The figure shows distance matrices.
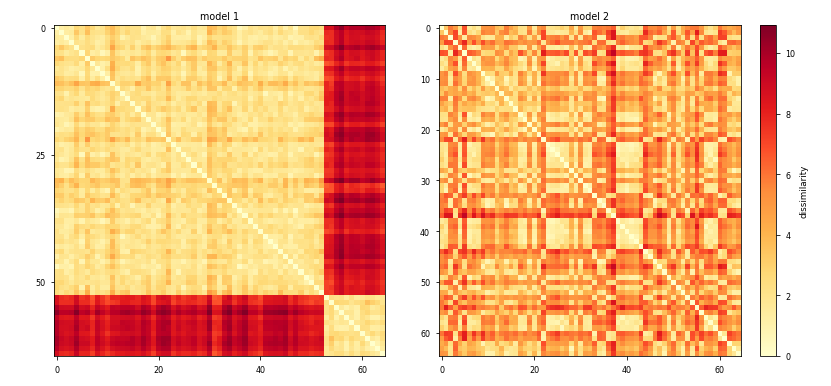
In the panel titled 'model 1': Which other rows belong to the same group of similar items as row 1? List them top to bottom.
0, 2, 3, 4, 5, 6, 7, 8, 9, 10, 11, 12, 13, 14, 15, 16, 17, 18, 19, 20, 21, 22, 23, 24, 25, 26, 27, 28, 29, 30, 31, 32, 33, 34, 35, 36, 37, 38, 39, 40, 41, 42, 43, 44, 45, 46, 47, 48, 49, 50, 51, 52
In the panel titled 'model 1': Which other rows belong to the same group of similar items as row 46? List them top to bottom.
0, 1, 2, 3, 4, 5, 6, 7, 8, 9, 10, 11, 12, 13, 14, 15, 16, 17, 18, 19, 20, 21, 22, 23, 24, 25, 26, 27, 28, 29, 30, 31, 32, 33, 34, 35, 36, 37, 38, 39, 40, 41, 42, 43, 44, 45, 47, 48, 49, 50, 51, 52
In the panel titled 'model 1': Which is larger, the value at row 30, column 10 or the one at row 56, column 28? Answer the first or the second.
the second
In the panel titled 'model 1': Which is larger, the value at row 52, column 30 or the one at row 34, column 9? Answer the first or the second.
the first
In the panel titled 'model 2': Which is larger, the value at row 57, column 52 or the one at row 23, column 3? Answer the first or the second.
the second
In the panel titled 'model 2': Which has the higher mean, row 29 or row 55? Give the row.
55
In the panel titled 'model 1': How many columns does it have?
65
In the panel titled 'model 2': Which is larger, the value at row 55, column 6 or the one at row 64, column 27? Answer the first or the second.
the first
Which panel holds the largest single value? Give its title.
model 1
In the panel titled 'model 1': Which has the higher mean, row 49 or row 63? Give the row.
63
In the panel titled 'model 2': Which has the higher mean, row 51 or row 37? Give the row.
37
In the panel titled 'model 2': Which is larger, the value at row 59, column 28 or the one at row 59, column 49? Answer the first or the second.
the first
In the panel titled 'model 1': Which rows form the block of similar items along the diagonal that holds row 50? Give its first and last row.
0 to 52
